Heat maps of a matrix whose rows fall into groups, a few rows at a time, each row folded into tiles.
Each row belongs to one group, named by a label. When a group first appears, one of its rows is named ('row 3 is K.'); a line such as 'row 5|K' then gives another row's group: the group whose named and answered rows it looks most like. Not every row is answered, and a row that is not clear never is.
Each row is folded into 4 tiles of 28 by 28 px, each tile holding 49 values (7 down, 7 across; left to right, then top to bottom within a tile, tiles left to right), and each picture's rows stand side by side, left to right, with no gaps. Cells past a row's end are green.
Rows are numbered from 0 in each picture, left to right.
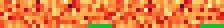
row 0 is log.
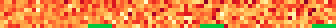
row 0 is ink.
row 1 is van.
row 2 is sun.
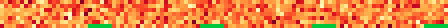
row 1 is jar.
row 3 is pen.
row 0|sun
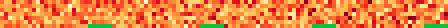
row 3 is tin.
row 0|ink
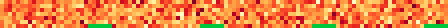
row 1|sun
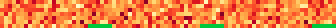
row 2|jar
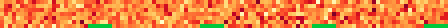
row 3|log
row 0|jar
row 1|ink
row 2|tin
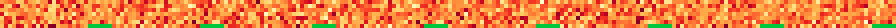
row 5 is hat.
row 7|pen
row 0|pen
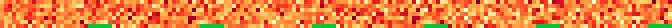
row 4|sun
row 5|van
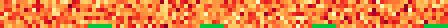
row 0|log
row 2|van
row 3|log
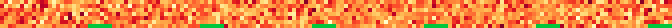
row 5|sun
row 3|ink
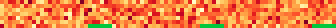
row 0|sun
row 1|hat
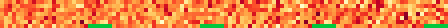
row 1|ink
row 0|jar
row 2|jar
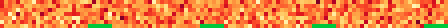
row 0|van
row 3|jar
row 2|van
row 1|log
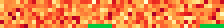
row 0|tin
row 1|van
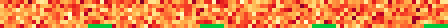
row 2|pen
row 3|hat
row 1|sun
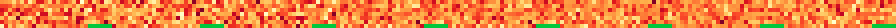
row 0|hat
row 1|sun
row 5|van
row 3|jar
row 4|jar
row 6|log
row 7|ink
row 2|tin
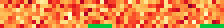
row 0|sun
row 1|pen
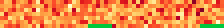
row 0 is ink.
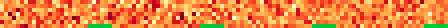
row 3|pen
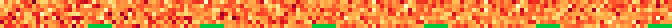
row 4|ink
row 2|log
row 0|tin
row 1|tin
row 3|ink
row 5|ink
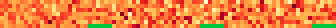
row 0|log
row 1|tin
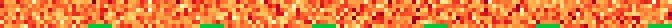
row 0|van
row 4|log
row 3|hat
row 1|ink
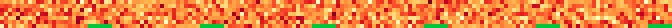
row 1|pen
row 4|van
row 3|van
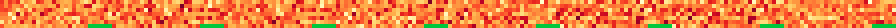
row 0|van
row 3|van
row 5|hat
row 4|tin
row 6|hat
